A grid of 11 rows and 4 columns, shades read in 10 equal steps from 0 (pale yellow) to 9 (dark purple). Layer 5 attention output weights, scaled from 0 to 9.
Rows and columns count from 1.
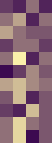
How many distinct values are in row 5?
3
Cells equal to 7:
5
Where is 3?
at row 2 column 2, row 3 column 1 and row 7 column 1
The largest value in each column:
9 8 9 8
